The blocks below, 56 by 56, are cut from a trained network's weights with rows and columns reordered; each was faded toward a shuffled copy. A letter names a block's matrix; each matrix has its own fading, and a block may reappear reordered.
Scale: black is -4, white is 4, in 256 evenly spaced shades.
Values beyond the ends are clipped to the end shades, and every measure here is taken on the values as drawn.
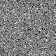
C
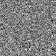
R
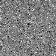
C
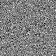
C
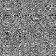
R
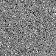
C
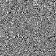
R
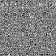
R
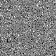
C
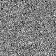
C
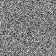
C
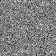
C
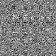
R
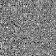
R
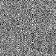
R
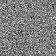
R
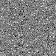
C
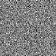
R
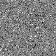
C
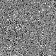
C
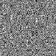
R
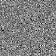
R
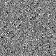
C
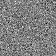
C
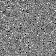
C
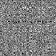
R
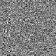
R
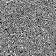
C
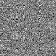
R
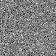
C
